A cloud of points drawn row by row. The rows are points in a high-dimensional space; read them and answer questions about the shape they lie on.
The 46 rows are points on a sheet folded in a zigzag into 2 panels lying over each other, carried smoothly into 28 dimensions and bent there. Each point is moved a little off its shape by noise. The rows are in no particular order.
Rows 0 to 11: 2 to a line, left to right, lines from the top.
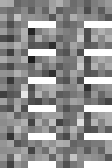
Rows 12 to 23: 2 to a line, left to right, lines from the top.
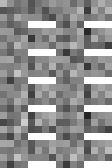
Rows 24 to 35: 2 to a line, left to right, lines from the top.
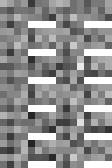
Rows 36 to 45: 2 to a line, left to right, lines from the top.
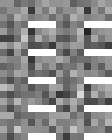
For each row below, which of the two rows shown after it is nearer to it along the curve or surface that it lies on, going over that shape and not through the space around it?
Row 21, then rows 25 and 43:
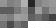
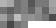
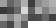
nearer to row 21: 43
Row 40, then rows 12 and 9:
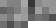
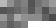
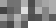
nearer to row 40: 12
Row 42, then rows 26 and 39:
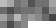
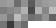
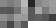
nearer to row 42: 26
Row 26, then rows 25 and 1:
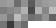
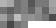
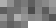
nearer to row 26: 25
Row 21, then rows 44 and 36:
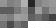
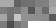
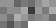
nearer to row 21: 36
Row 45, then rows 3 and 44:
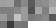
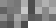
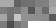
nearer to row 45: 44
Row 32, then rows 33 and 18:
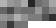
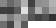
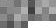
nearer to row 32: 33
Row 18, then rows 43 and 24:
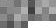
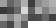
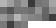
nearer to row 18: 43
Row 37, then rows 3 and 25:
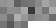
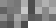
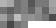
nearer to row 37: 3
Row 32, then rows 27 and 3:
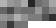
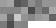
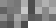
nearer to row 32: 27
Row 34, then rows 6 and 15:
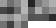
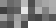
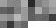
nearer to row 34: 15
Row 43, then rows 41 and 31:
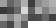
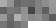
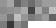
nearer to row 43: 31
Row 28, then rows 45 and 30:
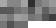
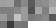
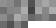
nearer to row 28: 30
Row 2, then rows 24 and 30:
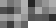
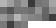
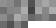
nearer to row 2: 24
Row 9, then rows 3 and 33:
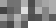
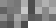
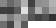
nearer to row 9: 33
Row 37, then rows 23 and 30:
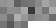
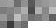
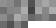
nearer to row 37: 30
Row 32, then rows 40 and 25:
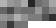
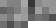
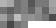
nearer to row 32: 25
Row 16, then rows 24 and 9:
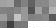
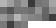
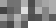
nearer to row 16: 24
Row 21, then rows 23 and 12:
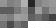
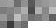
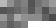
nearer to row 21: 12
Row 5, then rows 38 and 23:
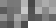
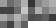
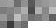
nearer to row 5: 38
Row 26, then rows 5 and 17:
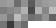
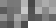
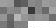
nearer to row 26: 5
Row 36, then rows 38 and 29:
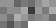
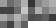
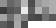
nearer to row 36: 29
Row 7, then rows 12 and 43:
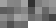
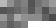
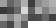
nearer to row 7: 12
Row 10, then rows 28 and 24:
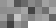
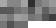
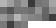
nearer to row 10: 24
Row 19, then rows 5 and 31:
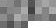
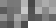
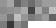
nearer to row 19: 5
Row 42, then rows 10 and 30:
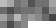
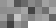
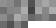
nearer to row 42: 10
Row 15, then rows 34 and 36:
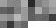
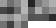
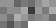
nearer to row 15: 34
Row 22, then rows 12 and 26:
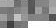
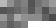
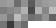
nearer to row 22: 26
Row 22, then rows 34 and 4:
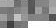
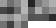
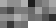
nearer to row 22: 4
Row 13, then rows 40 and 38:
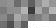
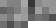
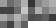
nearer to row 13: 40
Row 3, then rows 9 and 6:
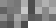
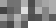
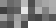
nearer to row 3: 6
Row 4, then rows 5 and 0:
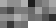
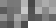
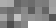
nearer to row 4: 0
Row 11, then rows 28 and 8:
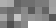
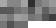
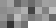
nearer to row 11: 8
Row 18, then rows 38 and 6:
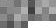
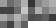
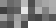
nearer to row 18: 6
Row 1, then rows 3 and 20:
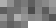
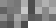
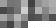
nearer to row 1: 3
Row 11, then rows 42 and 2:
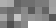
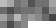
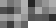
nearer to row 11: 42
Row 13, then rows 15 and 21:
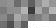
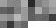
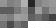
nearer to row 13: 21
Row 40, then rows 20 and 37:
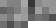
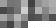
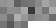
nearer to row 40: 37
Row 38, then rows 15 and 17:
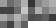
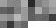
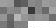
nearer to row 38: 15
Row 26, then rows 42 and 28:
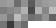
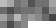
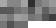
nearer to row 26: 42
